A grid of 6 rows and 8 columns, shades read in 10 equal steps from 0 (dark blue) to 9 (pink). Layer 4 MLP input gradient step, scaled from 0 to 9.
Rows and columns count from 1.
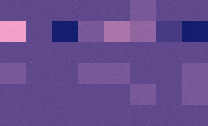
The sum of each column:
25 18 15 20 22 22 17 17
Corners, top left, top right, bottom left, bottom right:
3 3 3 3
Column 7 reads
3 2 3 3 3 3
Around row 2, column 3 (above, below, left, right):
3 3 3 4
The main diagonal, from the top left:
3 3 3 4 3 3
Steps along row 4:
down same up same down same up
